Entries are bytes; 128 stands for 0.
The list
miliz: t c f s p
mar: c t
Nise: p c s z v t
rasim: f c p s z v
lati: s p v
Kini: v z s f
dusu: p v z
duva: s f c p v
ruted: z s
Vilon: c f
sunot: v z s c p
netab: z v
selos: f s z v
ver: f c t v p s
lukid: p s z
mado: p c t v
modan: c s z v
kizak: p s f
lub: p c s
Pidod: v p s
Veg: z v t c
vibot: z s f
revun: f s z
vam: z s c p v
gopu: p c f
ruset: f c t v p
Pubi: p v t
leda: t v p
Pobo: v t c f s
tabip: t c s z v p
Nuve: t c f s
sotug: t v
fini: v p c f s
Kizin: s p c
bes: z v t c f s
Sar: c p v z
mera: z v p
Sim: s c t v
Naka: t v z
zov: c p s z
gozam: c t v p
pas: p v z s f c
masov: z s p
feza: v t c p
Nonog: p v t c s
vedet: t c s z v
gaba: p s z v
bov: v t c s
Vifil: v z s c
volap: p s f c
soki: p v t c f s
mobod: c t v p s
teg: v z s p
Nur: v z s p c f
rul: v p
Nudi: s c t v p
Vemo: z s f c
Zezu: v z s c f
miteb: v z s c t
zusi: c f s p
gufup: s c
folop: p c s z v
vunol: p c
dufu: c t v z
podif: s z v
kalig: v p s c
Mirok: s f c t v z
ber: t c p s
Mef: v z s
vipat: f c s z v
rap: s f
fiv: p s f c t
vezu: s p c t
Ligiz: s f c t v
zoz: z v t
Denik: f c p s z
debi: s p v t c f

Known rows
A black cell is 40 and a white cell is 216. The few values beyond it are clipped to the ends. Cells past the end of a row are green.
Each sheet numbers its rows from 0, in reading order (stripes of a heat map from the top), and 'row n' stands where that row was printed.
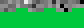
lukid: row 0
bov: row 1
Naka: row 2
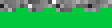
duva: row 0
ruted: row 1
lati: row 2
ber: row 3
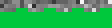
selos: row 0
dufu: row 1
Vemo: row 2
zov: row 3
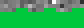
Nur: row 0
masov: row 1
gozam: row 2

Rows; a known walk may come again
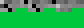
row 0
sotug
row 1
Naka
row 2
Vifil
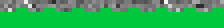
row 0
lub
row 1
Veg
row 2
Kini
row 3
pas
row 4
bes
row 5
vibot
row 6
modan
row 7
miliz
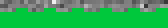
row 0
Mirok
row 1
lukid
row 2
mobod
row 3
sunot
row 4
Zezu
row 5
dufu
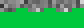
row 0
Pidod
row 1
vipat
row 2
Denik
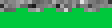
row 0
lati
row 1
Nuve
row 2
volap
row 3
gozam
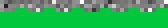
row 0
vedet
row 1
zov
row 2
Kizin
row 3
dusu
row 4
vam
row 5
gufup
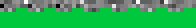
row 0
rap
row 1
duva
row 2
kizak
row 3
Mef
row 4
ruted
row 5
Vemo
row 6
Nudi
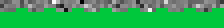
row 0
selos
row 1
masov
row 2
leda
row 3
Sar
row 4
bov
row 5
zusi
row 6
Nur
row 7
mera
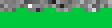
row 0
kalig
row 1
netab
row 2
ber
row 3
vunol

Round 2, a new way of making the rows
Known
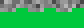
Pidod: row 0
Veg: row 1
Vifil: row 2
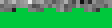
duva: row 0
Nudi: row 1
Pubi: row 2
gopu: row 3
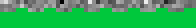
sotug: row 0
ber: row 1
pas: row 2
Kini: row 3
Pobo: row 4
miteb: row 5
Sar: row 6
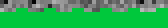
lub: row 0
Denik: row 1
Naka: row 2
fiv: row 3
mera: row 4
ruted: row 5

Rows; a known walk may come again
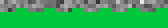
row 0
Kizin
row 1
Sar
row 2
rasim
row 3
vibot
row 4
Zezu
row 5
Nudi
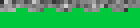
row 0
Mef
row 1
mar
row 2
zov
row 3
sunot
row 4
Vilon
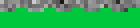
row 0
gufup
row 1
bov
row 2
soki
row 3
Nur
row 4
gopu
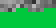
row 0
kalig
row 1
dusu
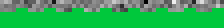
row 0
rul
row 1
Nise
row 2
vezu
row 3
ber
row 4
debi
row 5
pas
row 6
miteb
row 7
sotug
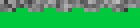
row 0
ruset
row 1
fini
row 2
selos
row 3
Pobo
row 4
rap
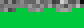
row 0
kizak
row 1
mera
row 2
zoz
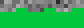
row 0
Pidod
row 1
Mirok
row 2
bes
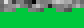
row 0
Kini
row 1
Denik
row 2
lati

